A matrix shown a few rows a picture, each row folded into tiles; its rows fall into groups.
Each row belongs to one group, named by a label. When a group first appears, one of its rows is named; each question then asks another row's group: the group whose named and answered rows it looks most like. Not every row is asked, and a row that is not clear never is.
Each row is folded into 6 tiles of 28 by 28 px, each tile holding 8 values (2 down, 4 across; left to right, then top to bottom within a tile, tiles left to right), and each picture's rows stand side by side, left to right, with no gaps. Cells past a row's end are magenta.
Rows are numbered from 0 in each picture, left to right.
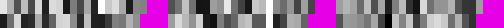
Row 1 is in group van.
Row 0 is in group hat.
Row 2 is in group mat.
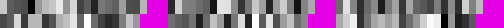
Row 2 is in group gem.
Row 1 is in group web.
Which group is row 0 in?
hat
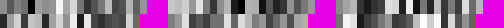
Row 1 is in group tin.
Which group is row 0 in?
hat
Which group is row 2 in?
gem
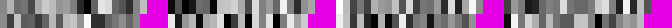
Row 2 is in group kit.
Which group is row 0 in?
hat
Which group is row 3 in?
van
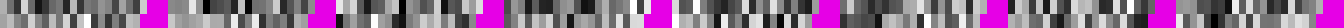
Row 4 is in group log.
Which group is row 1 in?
log
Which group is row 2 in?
gem
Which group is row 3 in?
gem
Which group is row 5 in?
web
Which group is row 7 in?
kit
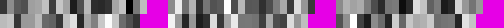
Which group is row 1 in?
kit
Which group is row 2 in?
tin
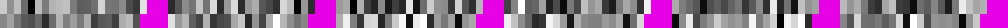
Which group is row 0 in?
hat
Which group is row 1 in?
mat
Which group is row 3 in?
tin
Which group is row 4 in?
gem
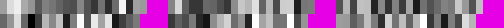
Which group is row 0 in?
tin
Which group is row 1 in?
web
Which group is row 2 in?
log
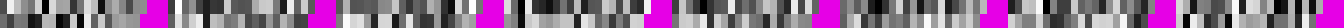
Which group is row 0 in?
web
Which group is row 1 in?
van
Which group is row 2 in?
van
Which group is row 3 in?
log
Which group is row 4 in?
van
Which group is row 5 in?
gem
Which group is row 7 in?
kit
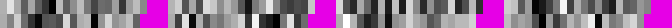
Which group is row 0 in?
kit
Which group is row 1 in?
hat
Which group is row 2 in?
kit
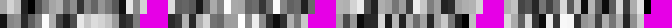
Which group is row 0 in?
gem
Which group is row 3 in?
kit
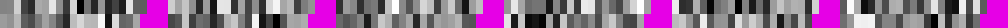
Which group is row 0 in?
gem
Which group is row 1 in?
hat
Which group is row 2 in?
web
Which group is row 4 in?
log
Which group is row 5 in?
van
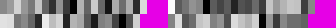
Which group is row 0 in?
tin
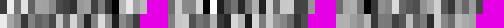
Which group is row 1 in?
mat
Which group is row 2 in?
van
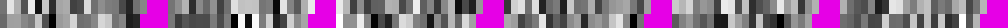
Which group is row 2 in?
kit
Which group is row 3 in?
mat
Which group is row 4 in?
hat
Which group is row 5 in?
web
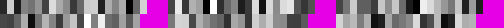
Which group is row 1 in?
mat
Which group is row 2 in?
van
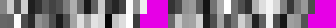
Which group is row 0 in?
gem
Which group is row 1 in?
van
